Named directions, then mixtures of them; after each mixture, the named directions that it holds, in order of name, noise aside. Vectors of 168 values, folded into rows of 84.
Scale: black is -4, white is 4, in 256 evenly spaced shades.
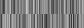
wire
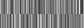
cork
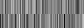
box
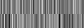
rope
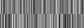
cork, rope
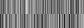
box, rope, wire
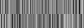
cork, rope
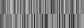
box, rope, wire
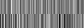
box, rope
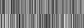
box, rope, wire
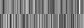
box, cork, wire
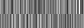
cork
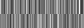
cork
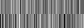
box, cork, rope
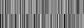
box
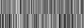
box, cork, rope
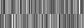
cork, rope, wire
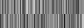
box, wire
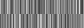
cork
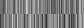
box, rope, wire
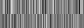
box, cork, wire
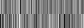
box, cork, rope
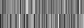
box, cork, wire
